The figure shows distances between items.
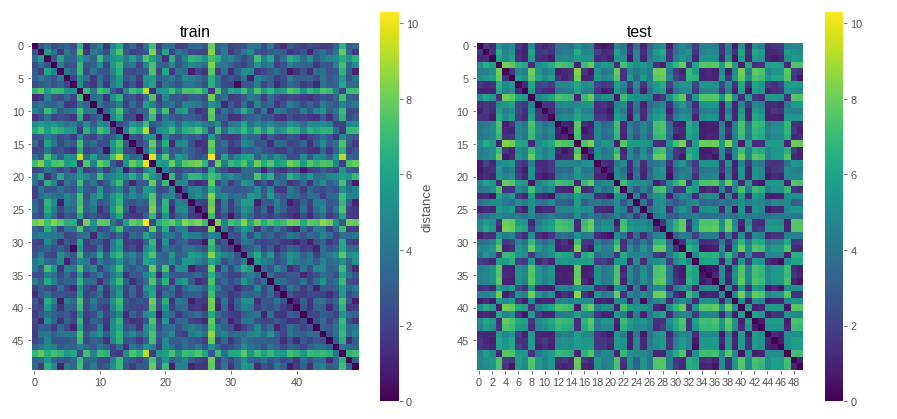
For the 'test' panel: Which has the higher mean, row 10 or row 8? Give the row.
8
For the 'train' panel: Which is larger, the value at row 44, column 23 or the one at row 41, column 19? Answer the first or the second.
the first
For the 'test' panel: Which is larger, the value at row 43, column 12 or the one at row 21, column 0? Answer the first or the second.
the first
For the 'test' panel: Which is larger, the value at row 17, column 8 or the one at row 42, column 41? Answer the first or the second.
the first
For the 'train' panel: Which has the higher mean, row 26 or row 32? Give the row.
32
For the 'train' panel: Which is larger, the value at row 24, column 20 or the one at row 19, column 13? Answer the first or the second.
the first
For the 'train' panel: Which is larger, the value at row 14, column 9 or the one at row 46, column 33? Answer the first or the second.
the second
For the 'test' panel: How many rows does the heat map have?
50
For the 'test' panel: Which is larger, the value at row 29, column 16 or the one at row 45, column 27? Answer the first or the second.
the second
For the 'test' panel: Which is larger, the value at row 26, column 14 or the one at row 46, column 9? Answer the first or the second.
the first
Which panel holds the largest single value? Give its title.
train
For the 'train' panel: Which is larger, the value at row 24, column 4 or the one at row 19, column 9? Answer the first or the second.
the second
